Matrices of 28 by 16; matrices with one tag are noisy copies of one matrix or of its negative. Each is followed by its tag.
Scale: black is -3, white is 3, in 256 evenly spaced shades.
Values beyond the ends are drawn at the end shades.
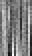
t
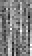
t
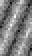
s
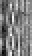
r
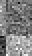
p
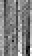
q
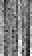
q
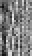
r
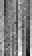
q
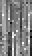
t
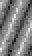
s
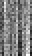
q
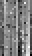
q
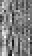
r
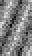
s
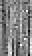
t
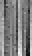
q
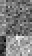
p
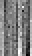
q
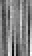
t
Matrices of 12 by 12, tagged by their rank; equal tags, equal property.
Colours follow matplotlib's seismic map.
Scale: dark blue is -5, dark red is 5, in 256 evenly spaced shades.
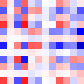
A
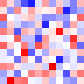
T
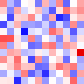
T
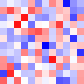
T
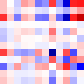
A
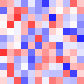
T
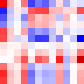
A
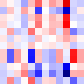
A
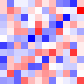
T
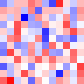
T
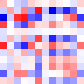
A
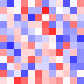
T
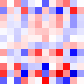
A
